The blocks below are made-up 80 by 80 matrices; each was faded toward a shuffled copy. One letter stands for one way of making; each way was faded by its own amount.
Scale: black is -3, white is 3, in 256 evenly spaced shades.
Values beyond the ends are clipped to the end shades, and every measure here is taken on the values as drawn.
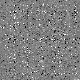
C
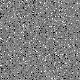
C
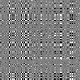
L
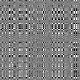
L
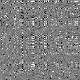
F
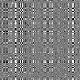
L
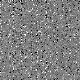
C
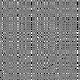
L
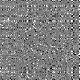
F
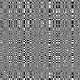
L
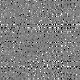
F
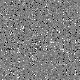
C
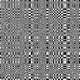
L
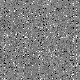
C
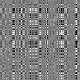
L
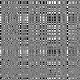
L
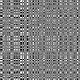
L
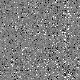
C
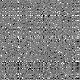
F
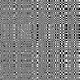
L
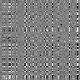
L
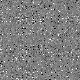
C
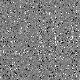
C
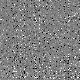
C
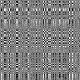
L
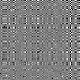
L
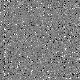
C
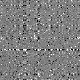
F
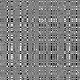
L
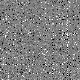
C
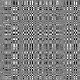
L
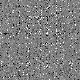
C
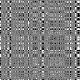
L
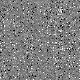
C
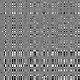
L
